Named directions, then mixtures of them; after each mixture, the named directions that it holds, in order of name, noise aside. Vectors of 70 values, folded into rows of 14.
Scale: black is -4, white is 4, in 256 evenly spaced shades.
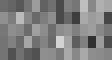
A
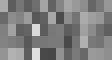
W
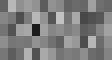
A, W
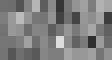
A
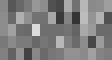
A, W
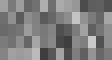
A, W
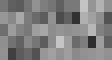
A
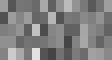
W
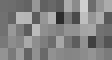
A, W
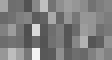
W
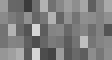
W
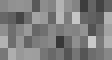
A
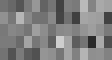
A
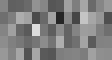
A, W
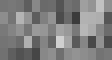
A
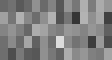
A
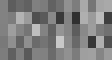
A, W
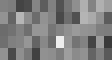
A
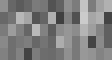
A, W
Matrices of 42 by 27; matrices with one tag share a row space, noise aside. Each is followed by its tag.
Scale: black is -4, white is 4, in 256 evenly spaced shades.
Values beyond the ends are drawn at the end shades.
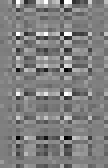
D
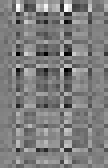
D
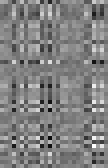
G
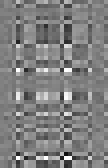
D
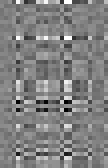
D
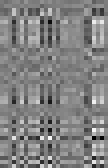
G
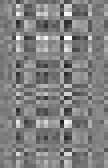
D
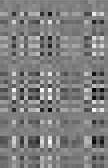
G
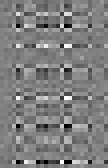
D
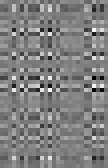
G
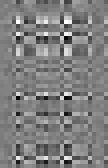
D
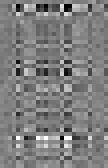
D
